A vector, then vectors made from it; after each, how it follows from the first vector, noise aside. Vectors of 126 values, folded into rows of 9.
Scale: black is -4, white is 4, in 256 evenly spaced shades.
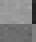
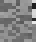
sign-scrambled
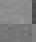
shrunk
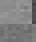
shrunk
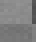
shrunk
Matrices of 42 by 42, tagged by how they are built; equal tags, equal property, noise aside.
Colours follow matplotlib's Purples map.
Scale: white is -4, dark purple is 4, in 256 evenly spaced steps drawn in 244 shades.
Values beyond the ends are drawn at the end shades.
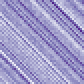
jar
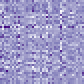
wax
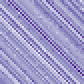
jar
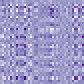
wax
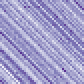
jar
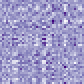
wax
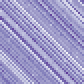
jar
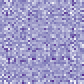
wax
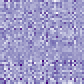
wax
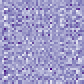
wax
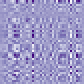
wax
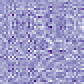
wax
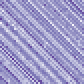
jar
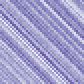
jar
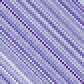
jar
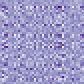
wax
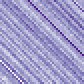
jar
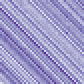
jar
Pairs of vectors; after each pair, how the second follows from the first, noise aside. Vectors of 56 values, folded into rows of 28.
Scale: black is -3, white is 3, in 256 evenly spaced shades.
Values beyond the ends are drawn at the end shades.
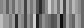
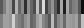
shuffled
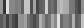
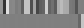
partly zeroed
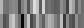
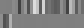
partly zeroed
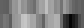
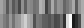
sign-scrambled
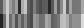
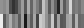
shuffled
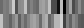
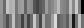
shuffled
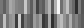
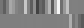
partly zeroed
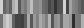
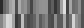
sign-scrambled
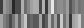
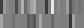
partly zeroed
